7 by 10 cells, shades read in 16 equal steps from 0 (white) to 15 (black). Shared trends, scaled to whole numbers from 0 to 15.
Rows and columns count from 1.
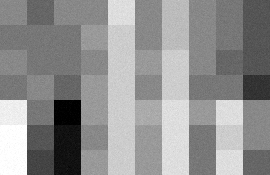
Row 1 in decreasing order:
10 9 8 7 7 7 7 7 4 2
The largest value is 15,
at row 5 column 3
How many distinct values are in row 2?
6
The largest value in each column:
8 11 15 7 3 7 4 8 9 12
